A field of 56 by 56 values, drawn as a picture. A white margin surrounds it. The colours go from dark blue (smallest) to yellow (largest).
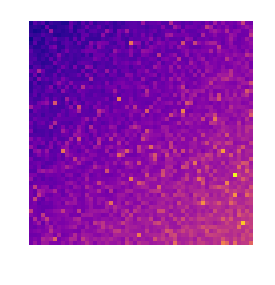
Ninth with the lowest average: top left. Stripes: none. Slope: up to the bottom right. Average level on the scale: 30%. Grain: fine. Ninth with the highest average: bottom right.
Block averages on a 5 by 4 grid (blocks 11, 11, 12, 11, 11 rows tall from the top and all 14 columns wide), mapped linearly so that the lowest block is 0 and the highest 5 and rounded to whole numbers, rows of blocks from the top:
0122
1123
1234
2344
3345
